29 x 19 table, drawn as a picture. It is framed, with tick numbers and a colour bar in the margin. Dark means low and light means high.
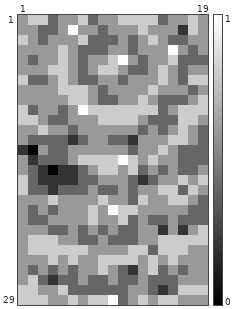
Odd patch: lower, in the middle left. Average level on the scale: 60%. Slope: none. Rings: centred on the top middle. Seam: none. Ninth with the lowest average: middle left.
